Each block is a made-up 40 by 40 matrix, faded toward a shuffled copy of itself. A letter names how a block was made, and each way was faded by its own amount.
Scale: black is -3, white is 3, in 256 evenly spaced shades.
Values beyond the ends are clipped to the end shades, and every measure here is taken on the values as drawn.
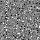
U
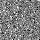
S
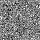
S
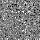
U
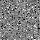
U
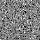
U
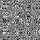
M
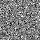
S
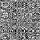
M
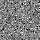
U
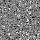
U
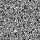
S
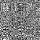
M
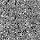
U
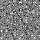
U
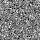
S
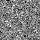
S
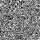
S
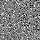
U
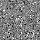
U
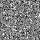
S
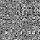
M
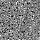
U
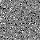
U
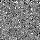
U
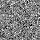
S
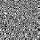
M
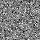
S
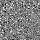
U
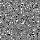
U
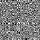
M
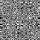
M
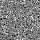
U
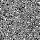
S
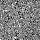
S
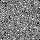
S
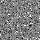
U
